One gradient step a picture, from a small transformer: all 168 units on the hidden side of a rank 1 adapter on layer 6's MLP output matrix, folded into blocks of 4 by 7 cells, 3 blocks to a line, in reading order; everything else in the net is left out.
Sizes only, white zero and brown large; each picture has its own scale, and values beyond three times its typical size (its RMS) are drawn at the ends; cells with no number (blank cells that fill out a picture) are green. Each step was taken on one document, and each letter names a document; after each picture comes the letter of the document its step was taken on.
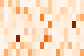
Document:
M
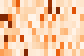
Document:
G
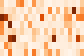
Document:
G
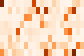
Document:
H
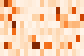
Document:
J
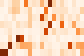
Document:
M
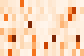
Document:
G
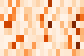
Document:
M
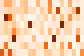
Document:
G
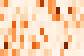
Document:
J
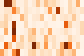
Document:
J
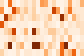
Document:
J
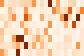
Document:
M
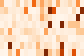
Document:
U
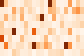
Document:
J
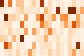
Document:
G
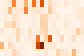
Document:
U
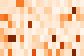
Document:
G
